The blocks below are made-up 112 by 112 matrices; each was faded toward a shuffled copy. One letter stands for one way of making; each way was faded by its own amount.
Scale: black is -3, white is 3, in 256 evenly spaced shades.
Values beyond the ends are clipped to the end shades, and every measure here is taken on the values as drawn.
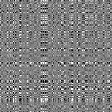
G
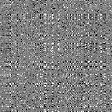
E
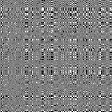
G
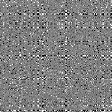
E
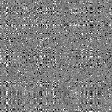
E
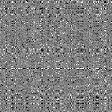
E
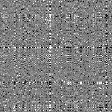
E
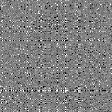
E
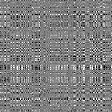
G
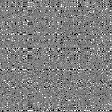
E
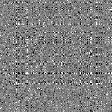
E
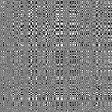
G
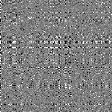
E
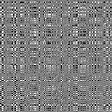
G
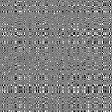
G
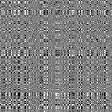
G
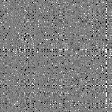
E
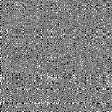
E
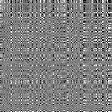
G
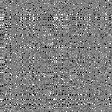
E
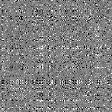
E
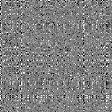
E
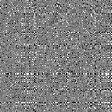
E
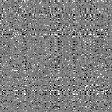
E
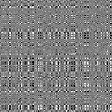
G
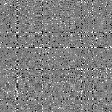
E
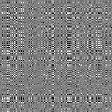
G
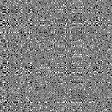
E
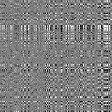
G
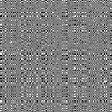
G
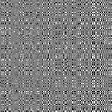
G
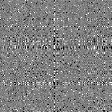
E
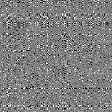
E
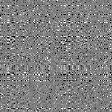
E
